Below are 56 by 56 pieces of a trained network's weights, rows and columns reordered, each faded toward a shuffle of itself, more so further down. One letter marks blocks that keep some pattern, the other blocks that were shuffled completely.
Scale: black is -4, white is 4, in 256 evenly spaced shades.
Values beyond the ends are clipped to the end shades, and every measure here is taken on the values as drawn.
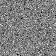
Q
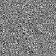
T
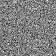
Q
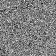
Q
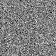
Q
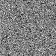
Q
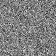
Q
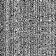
T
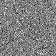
Q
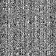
T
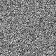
Q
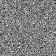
Q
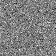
Q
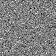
Q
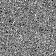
Q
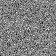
Q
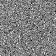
Q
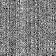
T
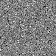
Q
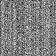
T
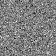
Q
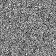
Q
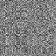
T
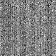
T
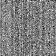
T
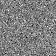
Q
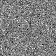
Q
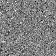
Q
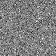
Q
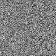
T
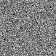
Q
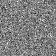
Q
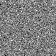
Q
